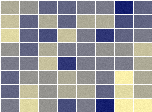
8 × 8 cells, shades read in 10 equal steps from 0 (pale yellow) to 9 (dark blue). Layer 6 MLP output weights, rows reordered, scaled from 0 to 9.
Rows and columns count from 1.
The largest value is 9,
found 2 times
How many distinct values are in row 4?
5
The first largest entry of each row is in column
7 7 6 2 4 1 1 6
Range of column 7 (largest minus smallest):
9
